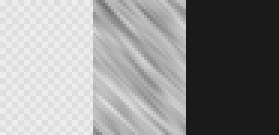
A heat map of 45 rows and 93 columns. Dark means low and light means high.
It is made of 1 by 3 panels. Panel 1,1: very high, checkered, faint in contrast. Panel 1,2: high, slanting down to the right. Panel 1,3: very low, flat.
